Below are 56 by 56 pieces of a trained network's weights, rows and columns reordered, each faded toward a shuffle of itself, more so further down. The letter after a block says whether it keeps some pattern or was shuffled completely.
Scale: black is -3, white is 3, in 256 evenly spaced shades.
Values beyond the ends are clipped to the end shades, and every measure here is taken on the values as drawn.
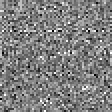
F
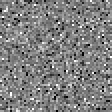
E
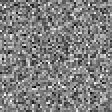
F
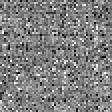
F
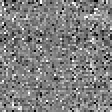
F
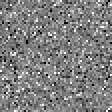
E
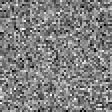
E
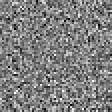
F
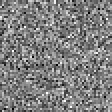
E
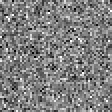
E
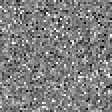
E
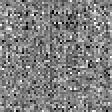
F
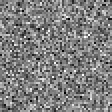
E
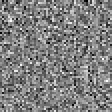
F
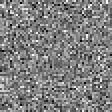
F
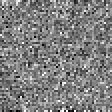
F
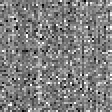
F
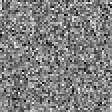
E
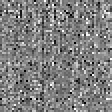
F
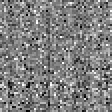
F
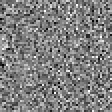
F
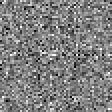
F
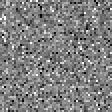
E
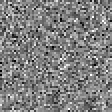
F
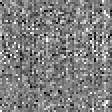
F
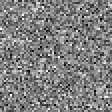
E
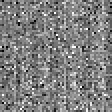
F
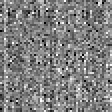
F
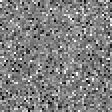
E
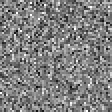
E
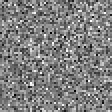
E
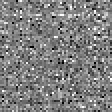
F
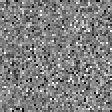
E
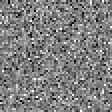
E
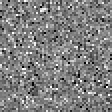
E
